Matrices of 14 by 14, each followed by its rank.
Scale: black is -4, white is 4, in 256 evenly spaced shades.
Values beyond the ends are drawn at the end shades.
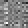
three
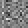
three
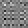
two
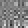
two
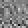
three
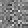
three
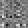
three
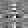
two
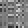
two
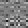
two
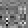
three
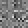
three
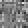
three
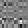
two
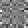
three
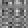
two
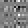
two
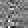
three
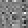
three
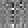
two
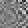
two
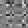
two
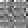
two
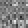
three
